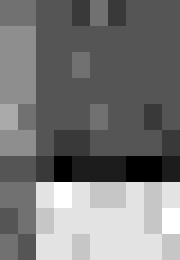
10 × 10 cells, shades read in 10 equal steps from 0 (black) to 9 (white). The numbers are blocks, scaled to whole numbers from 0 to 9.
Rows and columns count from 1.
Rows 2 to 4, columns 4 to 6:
3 3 3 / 3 4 3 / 3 3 3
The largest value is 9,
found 2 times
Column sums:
44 42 43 42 41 44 41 42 39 42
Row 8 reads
4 4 8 9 8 7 7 8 7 8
